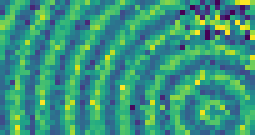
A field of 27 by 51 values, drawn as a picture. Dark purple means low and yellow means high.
No overall slope runs across the table. Overall the values sit about 50% of the way up the scale. Concentric rings centre on the bottom right. In the top right lies a patch that is rougher than the rest. Values change most from cell to cell in the top right. Neither half mirrors the other.
